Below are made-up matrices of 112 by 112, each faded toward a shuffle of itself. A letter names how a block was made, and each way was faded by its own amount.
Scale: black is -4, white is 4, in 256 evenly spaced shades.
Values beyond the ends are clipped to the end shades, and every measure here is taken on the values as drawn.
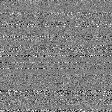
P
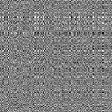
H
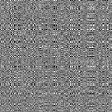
H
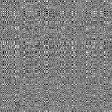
H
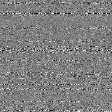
P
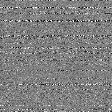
P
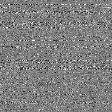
P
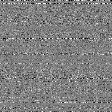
P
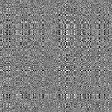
H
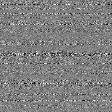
P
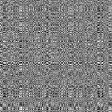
H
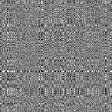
H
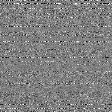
P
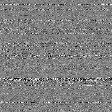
P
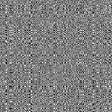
H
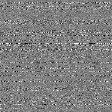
P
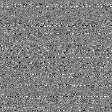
P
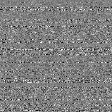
P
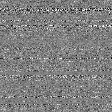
P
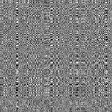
H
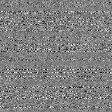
P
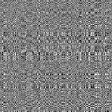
H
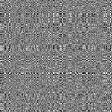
H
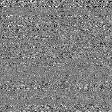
P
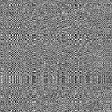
H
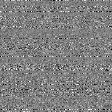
P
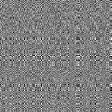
H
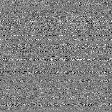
P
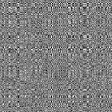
H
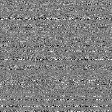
P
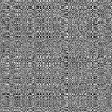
H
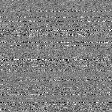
P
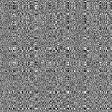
H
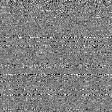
P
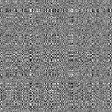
H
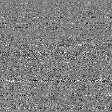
P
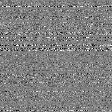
P
